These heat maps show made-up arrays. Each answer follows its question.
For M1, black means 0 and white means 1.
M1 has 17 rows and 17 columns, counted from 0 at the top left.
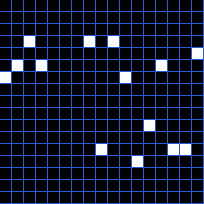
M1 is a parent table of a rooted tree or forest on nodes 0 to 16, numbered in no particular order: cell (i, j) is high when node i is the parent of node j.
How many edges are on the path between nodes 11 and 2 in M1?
4
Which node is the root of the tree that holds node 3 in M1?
5
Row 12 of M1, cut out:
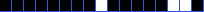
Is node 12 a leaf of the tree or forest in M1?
no
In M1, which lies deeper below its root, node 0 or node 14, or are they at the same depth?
node 14
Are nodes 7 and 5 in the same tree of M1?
yes
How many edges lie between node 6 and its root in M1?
0
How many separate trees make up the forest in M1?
3
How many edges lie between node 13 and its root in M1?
1
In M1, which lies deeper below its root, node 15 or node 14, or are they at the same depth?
the same depth
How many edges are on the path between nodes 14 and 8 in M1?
2
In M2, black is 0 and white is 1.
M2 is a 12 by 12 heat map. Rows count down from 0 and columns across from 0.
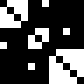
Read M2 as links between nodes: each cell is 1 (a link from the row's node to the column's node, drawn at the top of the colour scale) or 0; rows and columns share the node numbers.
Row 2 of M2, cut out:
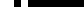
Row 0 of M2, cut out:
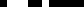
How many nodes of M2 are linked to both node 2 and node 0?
2
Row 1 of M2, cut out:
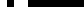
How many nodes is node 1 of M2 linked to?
3
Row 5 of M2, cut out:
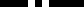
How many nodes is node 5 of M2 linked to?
2
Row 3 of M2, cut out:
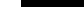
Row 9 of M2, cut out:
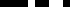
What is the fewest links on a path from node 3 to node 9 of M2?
4
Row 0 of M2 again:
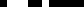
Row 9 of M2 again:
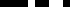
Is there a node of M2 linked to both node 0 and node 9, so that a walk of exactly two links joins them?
no
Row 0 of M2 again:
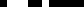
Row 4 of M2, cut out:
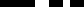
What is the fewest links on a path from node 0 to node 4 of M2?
2
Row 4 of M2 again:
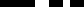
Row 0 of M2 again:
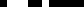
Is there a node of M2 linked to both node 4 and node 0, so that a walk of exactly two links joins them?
yes
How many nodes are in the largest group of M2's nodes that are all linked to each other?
5
